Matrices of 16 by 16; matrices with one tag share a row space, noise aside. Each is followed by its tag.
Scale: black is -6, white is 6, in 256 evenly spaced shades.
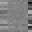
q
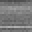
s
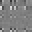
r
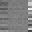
q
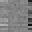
q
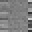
q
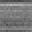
s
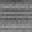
s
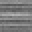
s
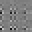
r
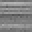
s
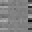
q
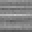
s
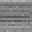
s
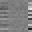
q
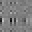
r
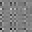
r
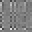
r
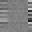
q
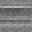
s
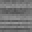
s
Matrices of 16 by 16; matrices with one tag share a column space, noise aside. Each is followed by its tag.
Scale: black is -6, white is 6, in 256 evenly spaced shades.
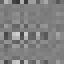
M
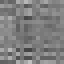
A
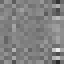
A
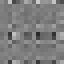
M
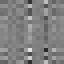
A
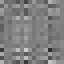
A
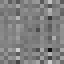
A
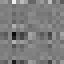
M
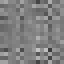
A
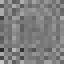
A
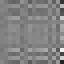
A
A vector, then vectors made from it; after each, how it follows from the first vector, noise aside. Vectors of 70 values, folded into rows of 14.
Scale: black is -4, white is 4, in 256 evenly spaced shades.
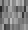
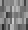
wrapped around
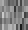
wrapped around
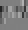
partly zeroed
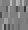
partly zeroed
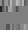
partly zeroed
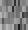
wrapped around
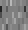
partly zeroed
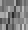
wrapped around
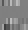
partly zeroed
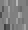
partly zeroed
